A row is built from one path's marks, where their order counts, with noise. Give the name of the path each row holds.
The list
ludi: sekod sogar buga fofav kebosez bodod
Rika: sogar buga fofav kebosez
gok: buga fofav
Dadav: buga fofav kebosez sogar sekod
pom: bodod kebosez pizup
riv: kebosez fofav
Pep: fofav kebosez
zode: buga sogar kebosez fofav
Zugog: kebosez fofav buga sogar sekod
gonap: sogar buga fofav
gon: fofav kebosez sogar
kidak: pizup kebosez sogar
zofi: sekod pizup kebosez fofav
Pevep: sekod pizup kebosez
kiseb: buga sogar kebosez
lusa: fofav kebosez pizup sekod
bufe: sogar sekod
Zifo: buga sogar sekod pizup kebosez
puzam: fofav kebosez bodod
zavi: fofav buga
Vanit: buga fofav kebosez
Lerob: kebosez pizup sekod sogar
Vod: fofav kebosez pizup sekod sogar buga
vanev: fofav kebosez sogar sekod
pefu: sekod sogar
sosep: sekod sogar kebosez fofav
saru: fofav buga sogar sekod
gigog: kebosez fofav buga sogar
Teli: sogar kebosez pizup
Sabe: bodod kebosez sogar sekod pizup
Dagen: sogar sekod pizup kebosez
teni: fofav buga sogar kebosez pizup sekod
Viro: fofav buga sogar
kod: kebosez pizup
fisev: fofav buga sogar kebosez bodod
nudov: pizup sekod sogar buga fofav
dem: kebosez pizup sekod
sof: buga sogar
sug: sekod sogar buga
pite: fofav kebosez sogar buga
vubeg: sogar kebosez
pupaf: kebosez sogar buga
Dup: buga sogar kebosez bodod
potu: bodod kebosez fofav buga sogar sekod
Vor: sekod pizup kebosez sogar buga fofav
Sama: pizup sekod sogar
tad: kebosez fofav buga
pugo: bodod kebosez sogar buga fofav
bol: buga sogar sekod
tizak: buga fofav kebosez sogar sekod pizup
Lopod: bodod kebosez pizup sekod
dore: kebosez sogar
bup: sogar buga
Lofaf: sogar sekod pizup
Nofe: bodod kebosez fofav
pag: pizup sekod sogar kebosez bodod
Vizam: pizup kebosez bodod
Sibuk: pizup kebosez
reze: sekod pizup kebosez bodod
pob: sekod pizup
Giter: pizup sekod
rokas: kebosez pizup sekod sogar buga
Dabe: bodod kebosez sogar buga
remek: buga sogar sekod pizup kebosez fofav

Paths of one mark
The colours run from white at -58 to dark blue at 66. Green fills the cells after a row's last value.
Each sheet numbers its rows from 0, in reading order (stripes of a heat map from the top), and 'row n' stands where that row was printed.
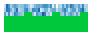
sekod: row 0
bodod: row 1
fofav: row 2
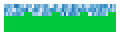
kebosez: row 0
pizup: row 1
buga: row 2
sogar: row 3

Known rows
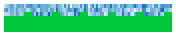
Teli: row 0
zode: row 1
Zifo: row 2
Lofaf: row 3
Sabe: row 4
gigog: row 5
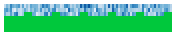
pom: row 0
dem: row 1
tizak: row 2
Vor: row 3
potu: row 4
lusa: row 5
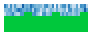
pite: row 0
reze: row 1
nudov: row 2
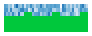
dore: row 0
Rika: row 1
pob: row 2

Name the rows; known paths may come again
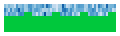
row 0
kiseb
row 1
Lopod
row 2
pefu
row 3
gon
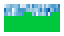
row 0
Sibuk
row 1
rokas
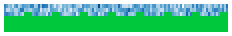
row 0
gigog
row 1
puzam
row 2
kod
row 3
vanev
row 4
sug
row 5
sosep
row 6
Zifo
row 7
pupaf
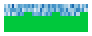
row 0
Dagen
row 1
Zugog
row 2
dore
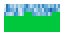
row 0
pob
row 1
tad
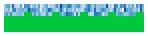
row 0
nudov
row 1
kidak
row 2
pugo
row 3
Dabe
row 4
remek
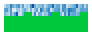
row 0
pom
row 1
teni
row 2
bol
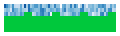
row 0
Vor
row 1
gonap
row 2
Giter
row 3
dem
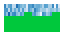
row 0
Dup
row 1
reze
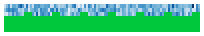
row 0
bufe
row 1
gok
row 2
Vizam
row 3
pite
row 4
Teli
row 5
zode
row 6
ludi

